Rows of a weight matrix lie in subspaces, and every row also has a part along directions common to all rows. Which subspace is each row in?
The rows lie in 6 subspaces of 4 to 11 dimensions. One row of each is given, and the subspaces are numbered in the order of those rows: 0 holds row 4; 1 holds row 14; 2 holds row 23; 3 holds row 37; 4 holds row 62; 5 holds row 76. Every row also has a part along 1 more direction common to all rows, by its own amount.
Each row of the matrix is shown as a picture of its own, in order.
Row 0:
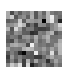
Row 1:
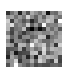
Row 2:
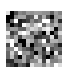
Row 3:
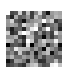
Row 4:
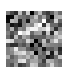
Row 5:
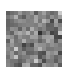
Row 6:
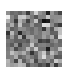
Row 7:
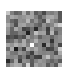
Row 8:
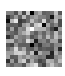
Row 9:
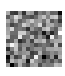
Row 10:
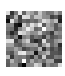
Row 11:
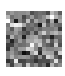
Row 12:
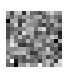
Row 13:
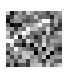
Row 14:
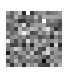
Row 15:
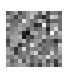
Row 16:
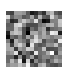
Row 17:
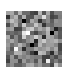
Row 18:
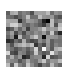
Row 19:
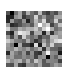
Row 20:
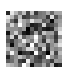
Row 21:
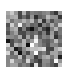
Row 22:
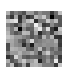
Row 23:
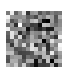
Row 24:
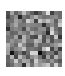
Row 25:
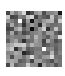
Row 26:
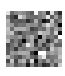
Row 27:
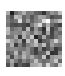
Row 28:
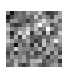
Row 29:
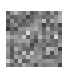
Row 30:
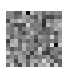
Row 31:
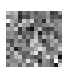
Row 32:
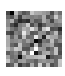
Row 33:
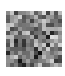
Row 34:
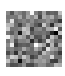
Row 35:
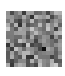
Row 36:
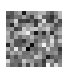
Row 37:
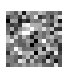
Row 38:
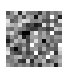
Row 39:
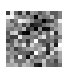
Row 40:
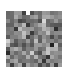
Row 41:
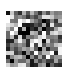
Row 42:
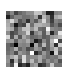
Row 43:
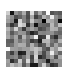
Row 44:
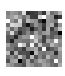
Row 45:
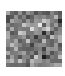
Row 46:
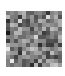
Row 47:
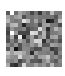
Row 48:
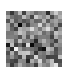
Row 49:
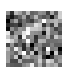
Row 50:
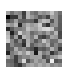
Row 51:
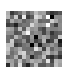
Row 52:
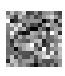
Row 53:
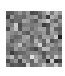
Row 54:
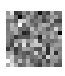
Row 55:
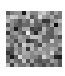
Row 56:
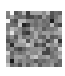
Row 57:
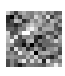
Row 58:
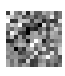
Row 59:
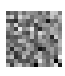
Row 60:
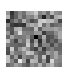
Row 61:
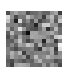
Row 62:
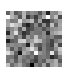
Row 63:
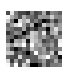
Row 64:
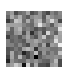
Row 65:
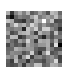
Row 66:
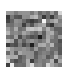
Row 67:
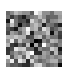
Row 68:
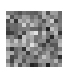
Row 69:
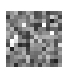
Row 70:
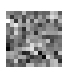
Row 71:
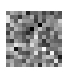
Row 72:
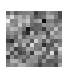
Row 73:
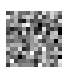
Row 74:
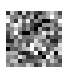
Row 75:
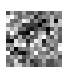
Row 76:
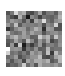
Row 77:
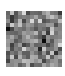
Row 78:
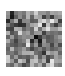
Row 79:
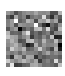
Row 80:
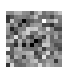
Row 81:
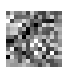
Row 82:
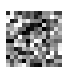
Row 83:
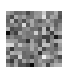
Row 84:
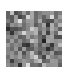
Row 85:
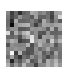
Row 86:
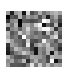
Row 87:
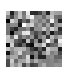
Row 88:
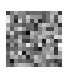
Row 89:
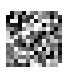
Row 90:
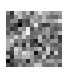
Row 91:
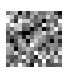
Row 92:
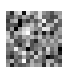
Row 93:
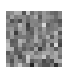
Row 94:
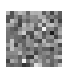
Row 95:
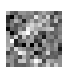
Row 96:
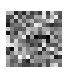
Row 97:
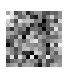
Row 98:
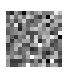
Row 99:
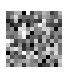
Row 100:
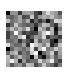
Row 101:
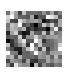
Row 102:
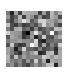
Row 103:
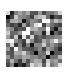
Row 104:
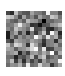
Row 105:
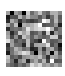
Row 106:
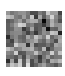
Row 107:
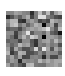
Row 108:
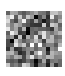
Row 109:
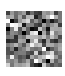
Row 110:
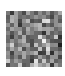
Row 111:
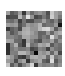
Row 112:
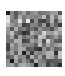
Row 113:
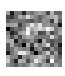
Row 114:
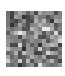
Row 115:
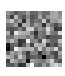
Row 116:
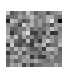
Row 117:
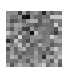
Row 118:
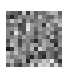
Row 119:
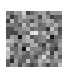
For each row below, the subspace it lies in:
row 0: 0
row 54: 5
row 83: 5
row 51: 2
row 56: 0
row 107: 3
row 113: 2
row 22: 4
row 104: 0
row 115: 1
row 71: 4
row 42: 0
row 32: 0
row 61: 4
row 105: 2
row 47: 0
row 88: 4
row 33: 0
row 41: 4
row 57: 2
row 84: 2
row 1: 0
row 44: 3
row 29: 5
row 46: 4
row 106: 0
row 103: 3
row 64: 0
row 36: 5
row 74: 1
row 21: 4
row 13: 3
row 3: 1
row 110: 2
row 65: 1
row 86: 2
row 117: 5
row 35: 4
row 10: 5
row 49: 5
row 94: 5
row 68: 5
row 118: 1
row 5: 2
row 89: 4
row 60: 3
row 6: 2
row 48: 4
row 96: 5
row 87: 0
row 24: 2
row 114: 0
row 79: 4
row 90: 5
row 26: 2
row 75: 2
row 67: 5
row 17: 3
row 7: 5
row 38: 3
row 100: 1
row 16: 0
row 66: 5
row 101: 4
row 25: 4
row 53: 2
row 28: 0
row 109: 2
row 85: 5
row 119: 5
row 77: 2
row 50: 2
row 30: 1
